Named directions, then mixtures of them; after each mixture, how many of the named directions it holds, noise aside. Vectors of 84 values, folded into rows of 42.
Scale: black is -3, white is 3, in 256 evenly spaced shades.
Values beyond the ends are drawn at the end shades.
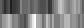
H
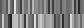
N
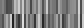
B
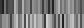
three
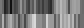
one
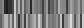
three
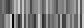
one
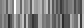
three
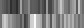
one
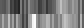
two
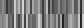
two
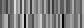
two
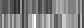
two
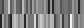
one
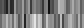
three
